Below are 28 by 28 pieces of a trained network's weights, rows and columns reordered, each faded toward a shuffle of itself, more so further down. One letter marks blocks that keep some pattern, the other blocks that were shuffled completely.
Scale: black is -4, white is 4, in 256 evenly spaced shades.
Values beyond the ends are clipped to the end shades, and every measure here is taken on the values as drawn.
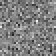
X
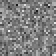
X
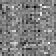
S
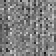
S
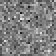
S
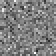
X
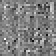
S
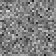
X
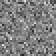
S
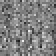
S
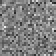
X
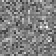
S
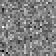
S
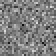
X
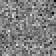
X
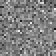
X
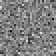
X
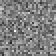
X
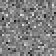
X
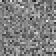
S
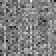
S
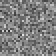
X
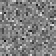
X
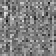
S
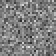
X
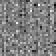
S
